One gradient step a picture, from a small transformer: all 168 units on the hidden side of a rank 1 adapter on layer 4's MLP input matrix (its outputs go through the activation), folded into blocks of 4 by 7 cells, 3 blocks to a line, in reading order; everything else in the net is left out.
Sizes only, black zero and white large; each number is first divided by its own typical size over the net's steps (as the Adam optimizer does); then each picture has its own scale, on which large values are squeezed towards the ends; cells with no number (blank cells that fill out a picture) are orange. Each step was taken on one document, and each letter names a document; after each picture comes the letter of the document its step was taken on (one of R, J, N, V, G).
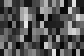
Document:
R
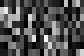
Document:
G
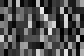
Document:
G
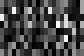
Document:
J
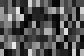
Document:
G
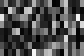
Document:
J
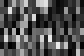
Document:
R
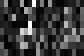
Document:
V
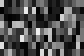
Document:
R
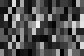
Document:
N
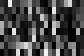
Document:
G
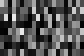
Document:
N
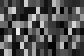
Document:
R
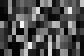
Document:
R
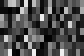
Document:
R
